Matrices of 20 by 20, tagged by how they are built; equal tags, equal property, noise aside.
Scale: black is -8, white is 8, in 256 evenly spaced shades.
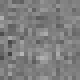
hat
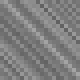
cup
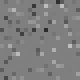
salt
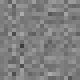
hat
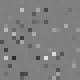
salt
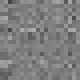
hat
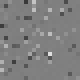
salt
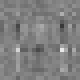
hat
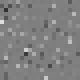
salt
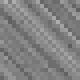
cup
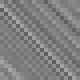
cup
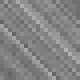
cup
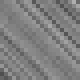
cup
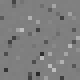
salt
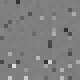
salt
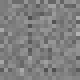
hat
